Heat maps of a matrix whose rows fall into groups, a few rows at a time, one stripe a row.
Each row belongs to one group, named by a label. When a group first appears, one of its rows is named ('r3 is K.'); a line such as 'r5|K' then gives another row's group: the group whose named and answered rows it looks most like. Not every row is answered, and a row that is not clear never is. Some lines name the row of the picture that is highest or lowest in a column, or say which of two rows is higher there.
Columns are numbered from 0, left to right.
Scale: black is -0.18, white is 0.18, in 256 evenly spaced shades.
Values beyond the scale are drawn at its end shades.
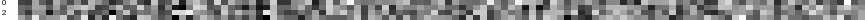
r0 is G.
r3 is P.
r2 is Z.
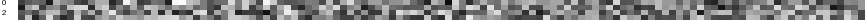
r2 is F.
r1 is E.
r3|E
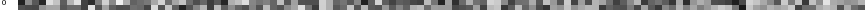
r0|E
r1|F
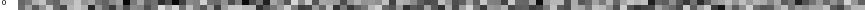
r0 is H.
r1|E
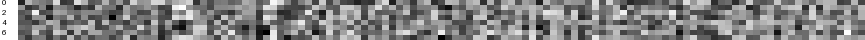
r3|Z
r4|F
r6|G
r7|Z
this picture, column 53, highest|1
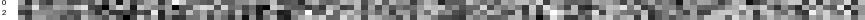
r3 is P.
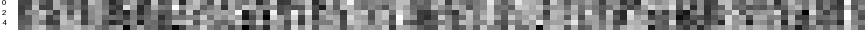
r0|G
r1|G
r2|H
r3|H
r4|H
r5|H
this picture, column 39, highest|2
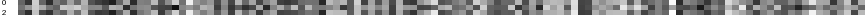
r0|Z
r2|Z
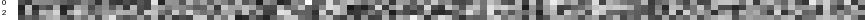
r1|E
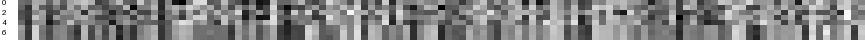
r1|Z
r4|Z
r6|P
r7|P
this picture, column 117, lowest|2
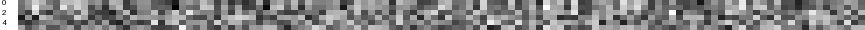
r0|H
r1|H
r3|E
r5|P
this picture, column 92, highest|4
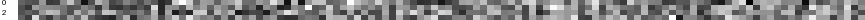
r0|H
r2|F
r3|Z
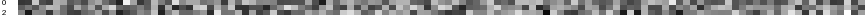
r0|G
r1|F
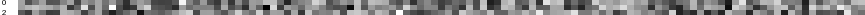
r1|P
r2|H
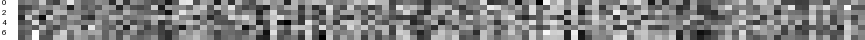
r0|H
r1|F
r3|E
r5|H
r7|G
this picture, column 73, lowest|3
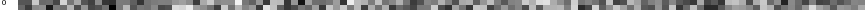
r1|Z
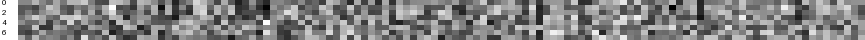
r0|Z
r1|F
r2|F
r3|H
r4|Z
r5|G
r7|P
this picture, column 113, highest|6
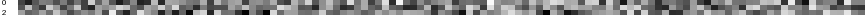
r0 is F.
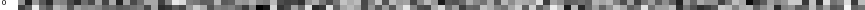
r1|G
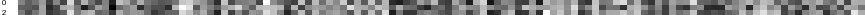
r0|Z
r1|H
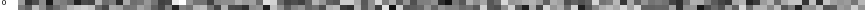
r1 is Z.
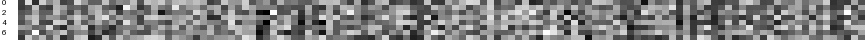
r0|E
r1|G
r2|G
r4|G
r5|E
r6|G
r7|E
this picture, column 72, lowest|5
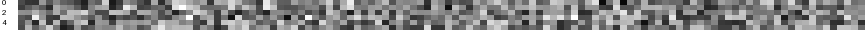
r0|F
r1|G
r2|Z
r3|H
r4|E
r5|E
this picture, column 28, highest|0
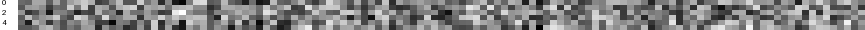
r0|Z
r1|E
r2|P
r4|Z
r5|F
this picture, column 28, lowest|3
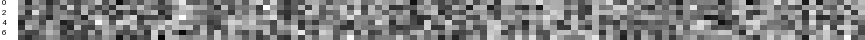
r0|P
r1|Z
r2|P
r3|G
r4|E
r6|F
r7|F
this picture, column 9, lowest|3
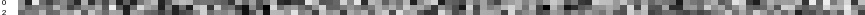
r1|P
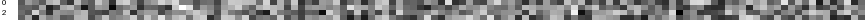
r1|H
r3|E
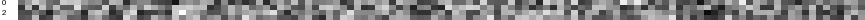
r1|E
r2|G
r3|G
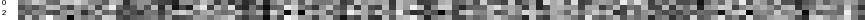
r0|H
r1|F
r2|H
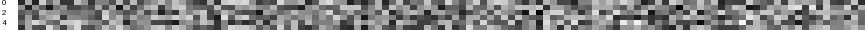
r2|F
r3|E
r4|H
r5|E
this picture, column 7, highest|4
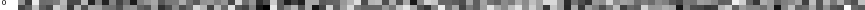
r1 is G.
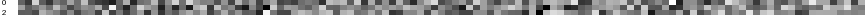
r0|Z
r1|P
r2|F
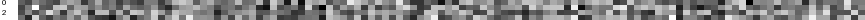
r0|H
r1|G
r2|E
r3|Z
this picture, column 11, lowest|3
